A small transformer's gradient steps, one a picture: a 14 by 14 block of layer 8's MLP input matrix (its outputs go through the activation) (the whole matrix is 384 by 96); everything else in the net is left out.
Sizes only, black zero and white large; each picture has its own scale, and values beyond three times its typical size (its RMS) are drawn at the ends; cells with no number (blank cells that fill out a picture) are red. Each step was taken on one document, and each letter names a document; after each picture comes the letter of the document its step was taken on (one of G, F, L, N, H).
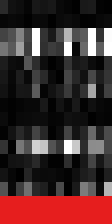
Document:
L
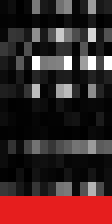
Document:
L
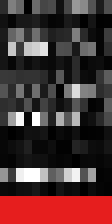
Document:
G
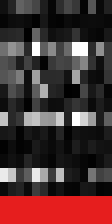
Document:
G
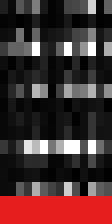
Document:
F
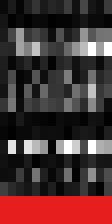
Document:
F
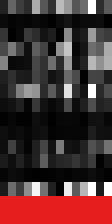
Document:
L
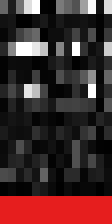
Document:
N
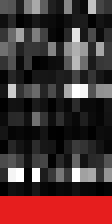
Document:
G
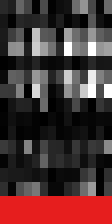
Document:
F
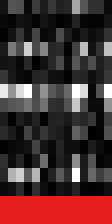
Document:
G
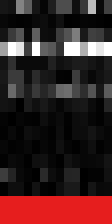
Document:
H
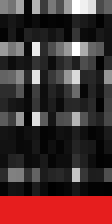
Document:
G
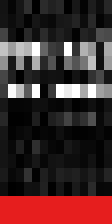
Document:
H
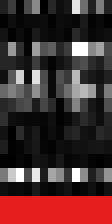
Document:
G
